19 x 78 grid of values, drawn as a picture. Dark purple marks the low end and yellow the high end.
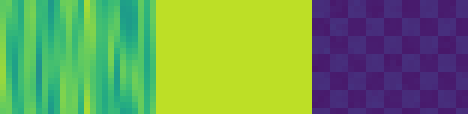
The table splits into one row of 3 panels. Panel 1,1: high, streaked downward. Panel 1,2: very high, flat. Panel 1,3: very low, checkered, faint in contrast.
